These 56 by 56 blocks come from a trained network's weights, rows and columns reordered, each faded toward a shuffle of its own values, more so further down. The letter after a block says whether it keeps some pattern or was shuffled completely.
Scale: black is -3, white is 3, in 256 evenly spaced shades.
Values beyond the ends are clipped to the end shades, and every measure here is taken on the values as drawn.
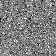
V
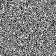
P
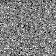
V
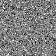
V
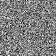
V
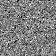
P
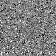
V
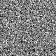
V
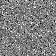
P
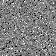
P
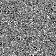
V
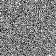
V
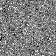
P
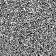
P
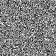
P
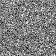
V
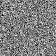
P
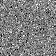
P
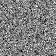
P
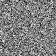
P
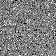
P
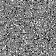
V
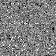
V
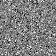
V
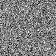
V
